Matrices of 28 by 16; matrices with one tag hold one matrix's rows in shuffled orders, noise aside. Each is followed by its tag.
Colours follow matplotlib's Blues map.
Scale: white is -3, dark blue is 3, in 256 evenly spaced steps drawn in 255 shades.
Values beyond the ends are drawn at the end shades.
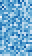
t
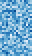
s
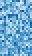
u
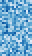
s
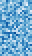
s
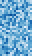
s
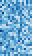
t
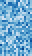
u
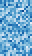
u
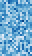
u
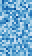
s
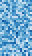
s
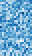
u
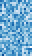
t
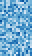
u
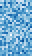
u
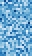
u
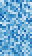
t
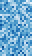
t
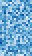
u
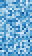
u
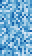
t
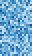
t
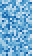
s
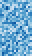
s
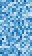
t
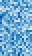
t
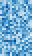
s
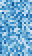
t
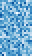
t
